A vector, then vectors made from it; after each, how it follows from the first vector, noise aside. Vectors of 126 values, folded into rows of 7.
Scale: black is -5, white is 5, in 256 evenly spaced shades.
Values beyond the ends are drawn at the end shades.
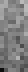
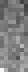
negated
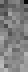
reversed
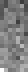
negated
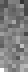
negated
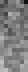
reversed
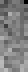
reversed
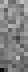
copied
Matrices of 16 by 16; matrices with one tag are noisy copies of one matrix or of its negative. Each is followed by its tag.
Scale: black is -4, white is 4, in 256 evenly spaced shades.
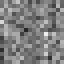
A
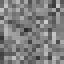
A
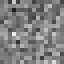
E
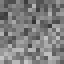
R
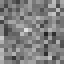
A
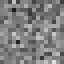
E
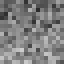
R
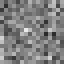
A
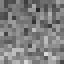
R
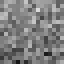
R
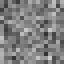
A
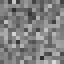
E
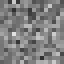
E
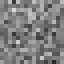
E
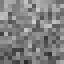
R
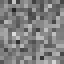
E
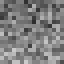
R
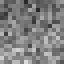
R
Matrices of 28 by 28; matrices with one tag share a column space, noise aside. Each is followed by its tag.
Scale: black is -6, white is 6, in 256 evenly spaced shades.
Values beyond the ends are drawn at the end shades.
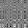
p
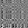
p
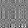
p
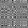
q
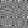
q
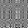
p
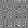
q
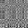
p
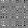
q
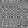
q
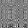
p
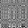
p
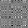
q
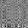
p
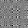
q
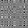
q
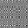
q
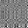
p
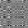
q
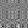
p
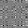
q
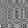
p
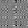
q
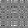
q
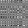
q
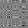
q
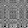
p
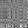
p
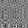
p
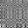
p
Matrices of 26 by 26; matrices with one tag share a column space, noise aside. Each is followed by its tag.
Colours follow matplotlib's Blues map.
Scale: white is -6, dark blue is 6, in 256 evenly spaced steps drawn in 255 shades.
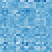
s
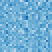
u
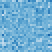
s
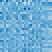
u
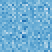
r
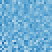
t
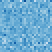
s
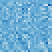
r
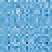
s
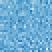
t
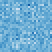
r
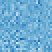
t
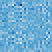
r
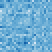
s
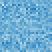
r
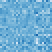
s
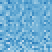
t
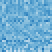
t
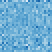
s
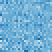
t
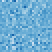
s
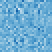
s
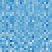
t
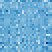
s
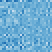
s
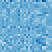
s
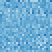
s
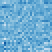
t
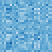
r
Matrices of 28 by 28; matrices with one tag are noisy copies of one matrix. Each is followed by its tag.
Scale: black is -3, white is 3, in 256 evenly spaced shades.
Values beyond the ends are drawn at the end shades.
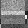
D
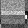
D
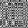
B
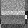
D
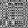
B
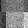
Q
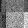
Q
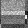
D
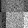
Q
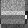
D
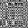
B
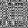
B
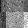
Q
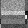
D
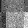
Q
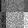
Q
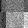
Q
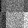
Q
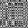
B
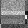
D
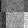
Q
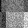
Q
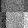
Q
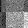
Q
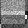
D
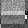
D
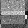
D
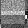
D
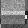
D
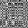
B
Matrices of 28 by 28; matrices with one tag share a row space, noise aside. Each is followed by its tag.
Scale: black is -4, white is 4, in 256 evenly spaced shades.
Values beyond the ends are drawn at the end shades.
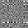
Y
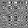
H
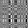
H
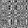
H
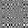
Y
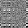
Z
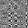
H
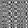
H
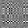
Y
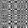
H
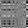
Z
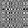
Y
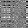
Z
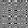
H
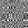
Y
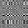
Y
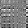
Z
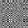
Y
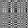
H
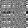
Z
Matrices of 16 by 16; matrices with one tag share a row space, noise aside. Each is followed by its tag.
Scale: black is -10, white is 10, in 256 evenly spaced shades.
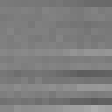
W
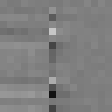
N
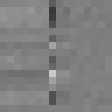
N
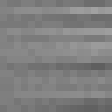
W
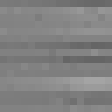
W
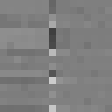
N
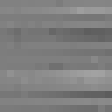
W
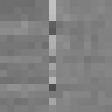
N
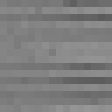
W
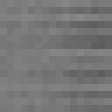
W
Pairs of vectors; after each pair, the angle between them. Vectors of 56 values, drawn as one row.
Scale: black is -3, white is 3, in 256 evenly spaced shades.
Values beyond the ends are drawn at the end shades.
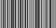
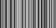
orthogonal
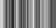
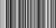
partly aligned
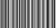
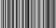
partly aligned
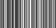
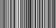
partly opposed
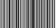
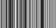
orthogonal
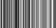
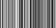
nearly opposite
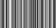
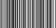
orthogonal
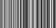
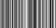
nearly opposite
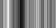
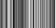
partly aligned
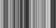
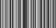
orthogonal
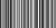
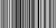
nearly opposite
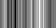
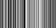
partly aligned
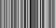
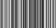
partly aligned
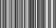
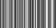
nearly parallel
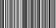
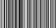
nearly opposite
